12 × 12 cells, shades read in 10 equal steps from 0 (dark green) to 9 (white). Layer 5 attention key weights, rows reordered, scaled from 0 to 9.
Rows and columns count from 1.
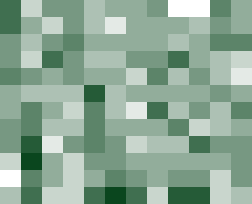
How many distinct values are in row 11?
5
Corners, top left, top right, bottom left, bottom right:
2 5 6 6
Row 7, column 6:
6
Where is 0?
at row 10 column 2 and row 12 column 6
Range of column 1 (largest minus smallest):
7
